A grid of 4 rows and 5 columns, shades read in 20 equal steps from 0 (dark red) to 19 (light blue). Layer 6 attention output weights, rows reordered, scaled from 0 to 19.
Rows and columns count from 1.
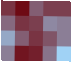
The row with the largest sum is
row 3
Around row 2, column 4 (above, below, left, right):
5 7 5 11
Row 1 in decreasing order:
8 5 5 4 0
